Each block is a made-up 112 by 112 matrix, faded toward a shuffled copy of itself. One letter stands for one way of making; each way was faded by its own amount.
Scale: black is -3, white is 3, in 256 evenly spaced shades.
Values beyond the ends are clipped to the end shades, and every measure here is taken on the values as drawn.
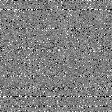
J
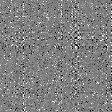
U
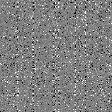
U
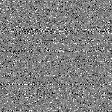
J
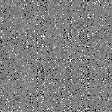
U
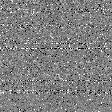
J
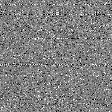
J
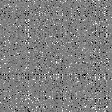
U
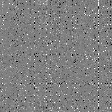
U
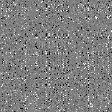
U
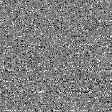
J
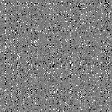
U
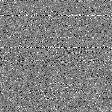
J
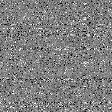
J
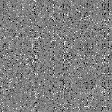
U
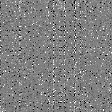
U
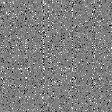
U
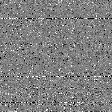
J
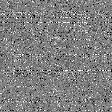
J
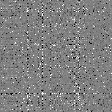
U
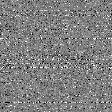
J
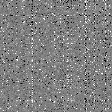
U
